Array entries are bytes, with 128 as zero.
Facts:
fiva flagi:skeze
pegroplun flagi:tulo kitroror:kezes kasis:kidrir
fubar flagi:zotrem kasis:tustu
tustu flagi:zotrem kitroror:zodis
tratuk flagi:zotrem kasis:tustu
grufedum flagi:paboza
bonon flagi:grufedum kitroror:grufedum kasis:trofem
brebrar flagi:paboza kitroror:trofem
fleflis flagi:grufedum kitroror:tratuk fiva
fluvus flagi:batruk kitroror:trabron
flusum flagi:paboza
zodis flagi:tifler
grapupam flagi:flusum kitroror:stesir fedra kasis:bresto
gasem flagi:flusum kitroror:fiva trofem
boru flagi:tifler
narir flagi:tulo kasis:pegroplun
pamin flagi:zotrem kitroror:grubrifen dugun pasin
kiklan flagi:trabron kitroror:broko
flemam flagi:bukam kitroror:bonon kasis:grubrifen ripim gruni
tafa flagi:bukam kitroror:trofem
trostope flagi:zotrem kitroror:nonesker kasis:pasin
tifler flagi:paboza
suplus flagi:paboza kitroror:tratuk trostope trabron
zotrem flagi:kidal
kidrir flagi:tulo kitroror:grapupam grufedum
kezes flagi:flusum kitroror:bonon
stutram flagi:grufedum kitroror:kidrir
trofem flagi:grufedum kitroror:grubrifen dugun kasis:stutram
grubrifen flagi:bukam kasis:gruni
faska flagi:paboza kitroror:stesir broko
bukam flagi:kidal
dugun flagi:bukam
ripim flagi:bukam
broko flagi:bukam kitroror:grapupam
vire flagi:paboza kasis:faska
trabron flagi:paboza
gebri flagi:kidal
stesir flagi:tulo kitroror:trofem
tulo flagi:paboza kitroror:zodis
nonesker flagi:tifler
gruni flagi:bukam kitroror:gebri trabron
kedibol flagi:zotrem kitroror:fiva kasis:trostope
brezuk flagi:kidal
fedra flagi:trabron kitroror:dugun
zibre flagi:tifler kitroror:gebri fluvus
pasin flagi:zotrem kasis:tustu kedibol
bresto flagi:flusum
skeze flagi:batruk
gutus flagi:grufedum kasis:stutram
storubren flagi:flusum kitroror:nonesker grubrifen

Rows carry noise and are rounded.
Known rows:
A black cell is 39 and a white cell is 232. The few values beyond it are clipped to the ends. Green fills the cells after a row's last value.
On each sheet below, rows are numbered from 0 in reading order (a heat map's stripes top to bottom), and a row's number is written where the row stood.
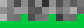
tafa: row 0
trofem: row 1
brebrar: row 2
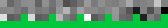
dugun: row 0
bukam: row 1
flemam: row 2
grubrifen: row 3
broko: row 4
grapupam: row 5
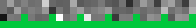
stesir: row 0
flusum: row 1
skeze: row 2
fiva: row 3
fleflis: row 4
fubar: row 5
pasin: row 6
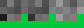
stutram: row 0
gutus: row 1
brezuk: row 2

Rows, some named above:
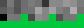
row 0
stutram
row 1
kedibol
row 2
gasem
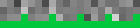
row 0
pamin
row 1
pamin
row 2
kidal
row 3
kezes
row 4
fluvus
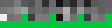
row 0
fiva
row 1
fleflis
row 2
bonon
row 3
grufedum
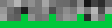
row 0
broko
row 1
storubren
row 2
zotrem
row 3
bonon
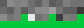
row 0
fedra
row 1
fiva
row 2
kiklan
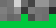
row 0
flusum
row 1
faska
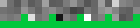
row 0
gebri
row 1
batruk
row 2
kidrir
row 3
skeze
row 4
gruni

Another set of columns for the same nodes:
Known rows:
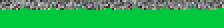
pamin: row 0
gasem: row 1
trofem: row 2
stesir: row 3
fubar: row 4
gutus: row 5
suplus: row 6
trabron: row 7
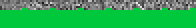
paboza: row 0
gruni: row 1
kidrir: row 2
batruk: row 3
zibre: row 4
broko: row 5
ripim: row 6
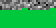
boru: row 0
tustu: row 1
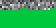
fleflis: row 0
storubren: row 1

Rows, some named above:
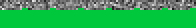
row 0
grubrifen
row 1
skeze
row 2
fedra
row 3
tafa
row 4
zodis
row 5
stutram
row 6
bonon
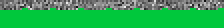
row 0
kidrir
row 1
broko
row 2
kezes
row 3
brebrar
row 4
kedibol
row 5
grufedum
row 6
stesir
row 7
flemam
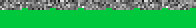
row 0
grubrifen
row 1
pegroplun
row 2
fiva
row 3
gebri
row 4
fluvus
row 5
fiva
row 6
pamin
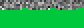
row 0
dugun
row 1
grapupam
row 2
gutus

